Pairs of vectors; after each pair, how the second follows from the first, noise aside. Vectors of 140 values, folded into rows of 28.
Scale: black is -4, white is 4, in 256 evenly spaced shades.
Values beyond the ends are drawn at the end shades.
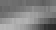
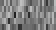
shuffled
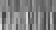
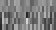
sign-scrambled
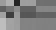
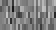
shuffled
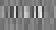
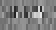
sign-scrambled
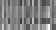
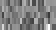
sign-scrambled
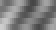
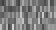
shuffled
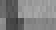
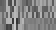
sign-scrambled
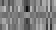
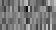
sign-scrambled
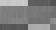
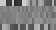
sign-scrambled
